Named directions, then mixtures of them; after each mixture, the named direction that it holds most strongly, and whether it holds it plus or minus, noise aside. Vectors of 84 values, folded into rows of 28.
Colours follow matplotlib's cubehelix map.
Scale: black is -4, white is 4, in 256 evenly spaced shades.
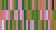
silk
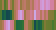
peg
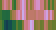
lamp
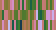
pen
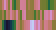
lamp, plus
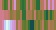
lamp, minus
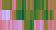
lamp, minus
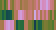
peg, plus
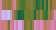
peg, minus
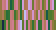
silk, minus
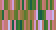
pen, plus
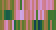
peg, plus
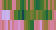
lamp, minus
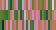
silk, minus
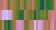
peg, minus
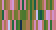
pen, plus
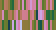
pen, minus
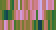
peg, plus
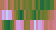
peg, minus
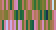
silk, minus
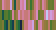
lamp, plus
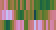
peg, minus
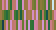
silk, minus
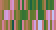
pen, plus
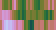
lamp, minus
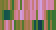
peg, plus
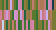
silk, plus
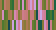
pen, minus
